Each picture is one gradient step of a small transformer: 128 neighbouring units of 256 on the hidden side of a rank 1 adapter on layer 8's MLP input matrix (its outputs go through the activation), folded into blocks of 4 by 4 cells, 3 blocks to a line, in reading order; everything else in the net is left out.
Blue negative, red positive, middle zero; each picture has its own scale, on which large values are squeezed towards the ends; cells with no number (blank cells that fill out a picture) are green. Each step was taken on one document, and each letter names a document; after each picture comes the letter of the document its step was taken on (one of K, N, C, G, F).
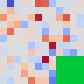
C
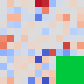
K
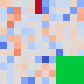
K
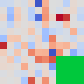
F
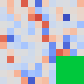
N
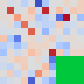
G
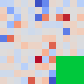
G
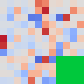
G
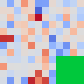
K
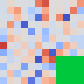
F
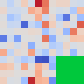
G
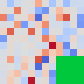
C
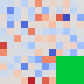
F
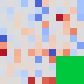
F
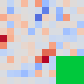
N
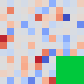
C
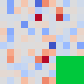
C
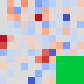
K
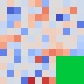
F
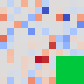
C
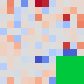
K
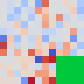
F
